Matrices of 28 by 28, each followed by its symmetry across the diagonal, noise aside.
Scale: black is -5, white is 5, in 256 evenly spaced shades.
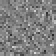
antisymmetric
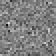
neither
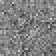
symmetric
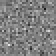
antisymmetric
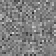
antisymmetric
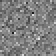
symmetric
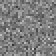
neither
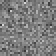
symmetric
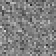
antisymmetric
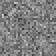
symmetric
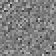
symmetric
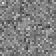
symmetric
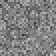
symmetric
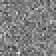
neither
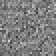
neither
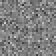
antisymmetric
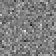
antisymmetric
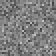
symmetric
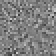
antisymmetric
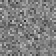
antisymmetric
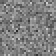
neither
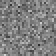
neither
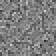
symmetric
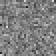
antisymmetric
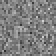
neither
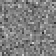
antisymmetric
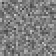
symmetric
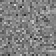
neither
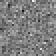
neither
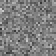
neither
